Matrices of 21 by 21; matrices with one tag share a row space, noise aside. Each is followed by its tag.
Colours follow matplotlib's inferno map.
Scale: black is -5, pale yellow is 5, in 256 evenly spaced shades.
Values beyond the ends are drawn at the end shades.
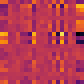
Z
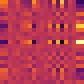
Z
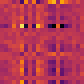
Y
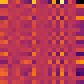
Z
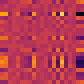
Z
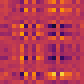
Y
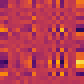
Z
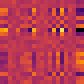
Z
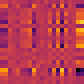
Z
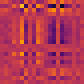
Y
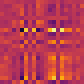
Y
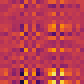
Y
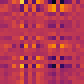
Y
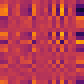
Z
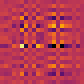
Y
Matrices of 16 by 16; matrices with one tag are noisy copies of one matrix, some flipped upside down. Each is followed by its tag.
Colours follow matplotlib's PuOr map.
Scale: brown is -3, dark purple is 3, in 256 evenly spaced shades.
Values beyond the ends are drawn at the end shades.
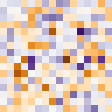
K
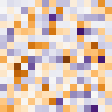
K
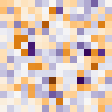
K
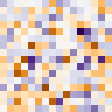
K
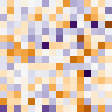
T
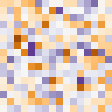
K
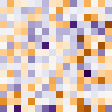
T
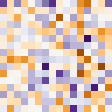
T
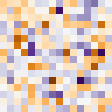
K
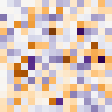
K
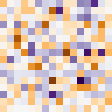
K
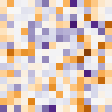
T
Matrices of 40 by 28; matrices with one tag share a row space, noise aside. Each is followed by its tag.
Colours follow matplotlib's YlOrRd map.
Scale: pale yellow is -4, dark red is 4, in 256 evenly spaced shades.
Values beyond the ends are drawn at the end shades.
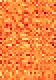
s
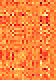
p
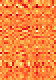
s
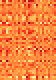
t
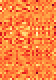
s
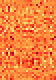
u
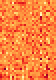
p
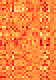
p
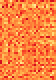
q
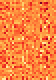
p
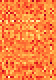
u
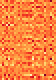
u
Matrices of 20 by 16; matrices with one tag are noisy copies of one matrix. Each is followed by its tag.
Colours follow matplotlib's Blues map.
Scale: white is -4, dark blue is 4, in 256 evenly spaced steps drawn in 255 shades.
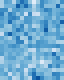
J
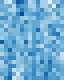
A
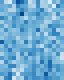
A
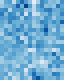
J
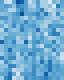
A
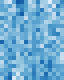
A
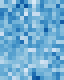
J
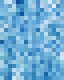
A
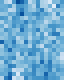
A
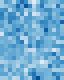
J
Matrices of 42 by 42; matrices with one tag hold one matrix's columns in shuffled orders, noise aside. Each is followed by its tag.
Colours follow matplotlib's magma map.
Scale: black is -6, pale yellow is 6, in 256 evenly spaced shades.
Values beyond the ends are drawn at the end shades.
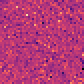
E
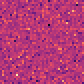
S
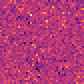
E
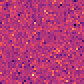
S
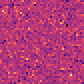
S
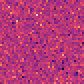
E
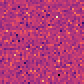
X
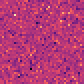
E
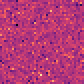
S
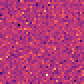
S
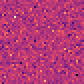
X
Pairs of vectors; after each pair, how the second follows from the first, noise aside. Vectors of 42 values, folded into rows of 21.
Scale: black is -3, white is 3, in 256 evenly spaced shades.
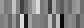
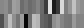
shuffled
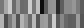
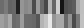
shuffled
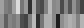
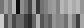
shuffled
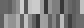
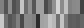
reversed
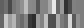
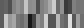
copied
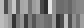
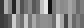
negated
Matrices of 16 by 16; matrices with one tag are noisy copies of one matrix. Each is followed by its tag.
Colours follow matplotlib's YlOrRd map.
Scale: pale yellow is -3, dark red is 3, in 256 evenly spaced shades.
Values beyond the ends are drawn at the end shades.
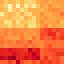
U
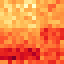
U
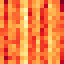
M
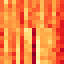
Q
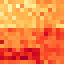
U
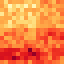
U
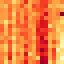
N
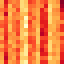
M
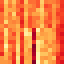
Q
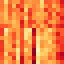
Q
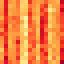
M
